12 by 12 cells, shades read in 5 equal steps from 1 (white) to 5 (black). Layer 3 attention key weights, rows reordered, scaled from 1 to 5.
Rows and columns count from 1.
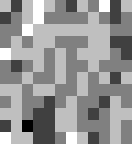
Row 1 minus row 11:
-2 2 -3 -3 -2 1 2 -1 0 -2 2 -1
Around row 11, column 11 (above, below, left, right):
2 2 3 3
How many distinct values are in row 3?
3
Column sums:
31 31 31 30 36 30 31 30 33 31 36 35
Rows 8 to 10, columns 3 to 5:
3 2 2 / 3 3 4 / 3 4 4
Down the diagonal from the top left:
2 3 1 2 3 2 3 2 3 3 2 3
